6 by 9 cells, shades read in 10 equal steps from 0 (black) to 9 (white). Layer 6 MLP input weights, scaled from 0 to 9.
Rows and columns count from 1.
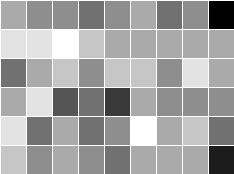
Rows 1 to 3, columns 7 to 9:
4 5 0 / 6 6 6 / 5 8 6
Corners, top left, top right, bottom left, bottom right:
6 0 7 1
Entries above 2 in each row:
8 9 9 8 9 8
